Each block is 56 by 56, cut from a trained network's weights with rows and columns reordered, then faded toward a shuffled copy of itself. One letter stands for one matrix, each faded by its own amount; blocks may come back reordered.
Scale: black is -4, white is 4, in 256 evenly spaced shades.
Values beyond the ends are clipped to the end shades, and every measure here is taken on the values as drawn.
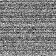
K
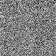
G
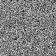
G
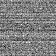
K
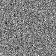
G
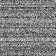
K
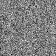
G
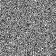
G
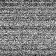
K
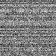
K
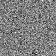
G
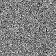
G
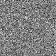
G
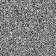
G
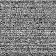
K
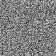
G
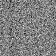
G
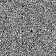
G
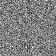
G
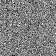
G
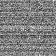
K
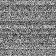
K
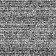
K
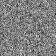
G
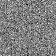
G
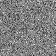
G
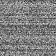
K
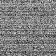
K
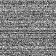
K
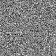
G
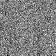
G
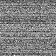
K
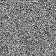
G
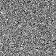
G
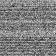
K
